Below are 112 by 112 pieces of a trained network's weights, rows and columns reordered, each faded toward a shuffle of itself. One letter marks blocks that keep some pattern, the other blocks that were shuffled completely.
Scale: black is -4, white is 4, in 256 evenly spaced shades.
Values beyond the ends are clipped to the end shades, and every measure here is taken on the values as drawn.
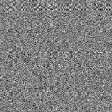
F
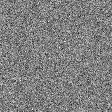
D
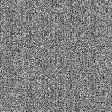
F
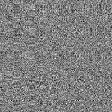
F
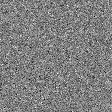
D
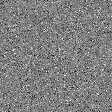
D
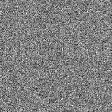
F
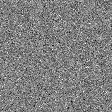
D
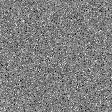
D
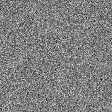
D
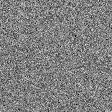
D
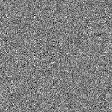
F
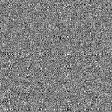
F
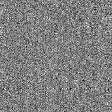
F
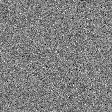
D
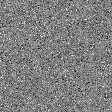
D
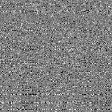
F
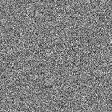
F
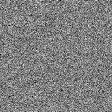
F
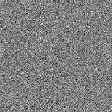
F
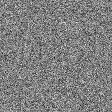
D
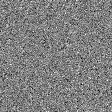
D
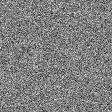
D
